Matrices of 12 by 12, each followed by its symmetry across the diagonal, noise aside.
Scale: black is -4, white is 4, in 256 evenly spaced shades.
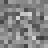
neither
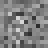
neither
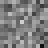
neither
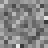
symmetric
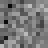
neither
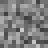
neither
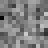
neither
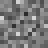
symmetric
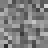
antisymmetric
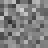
antisymmetric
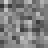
antisymmetric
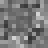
symmetric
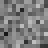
neither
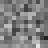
antisymmetric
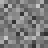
symmetric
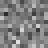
neither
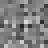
antisymmetric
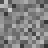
symmetric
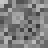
symmetric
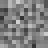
antisymmetric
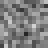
antisymmetric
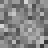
symmetric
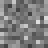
neither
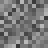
symmetric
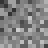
symmetric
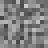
antisymmetric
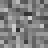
antisymmetric
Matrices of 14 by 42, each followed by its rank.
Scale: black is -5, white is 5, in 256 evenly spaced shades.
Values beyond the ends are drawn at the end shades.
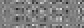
two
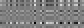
one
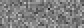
full rank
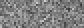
full rank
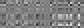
two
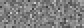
full rank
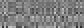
two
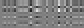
one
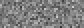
full rank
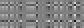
one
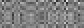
two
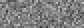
full rank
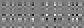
one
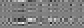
two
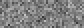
full rank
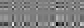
one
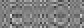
two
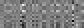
two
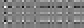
one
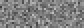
full rank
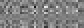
two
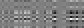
one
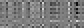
two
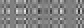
one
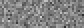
full rank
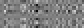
two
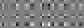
one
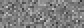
full rank
